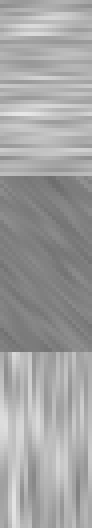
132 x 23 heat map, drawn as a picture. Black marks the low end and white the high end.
The table splits into 3 rows of 1 panel. Panel 1,1: high, streaked across. Panel 2,1: middling, slanting down to the right, faint in contrast. Panel 3,1: high, streaked downward.
